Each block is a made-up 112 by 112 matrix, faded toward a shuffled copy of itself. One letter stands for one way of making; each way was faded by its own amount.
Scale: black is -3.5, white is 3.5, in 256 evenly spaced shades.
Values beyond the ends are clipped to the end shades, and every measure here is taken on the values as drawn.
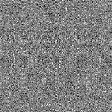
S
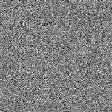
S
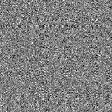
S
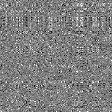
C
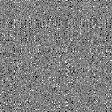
C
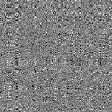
C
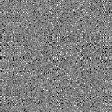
C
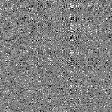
C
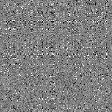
C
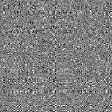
C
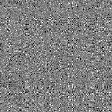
C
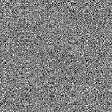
S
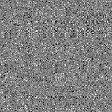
C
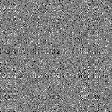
C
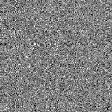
S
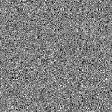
S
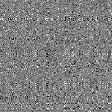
C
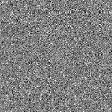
S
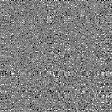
C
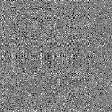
C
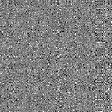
C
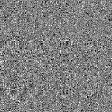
S
